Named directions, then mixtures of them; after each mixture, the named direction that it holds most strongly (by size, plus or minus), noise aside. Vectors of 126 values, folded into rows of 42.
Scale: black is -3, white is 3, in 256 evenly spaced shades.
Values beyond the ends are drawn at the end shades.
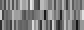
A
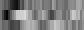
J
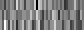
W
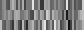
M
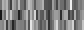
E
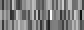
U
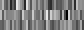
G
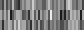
U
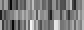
E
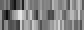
J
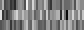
G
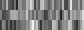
A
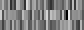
G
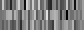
G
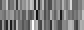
A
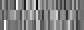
W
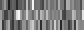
M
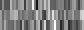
M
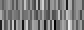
M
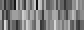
W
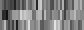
J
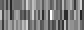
U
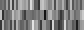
A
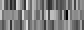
G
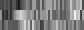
J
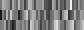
E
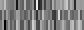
W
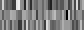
G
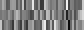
M
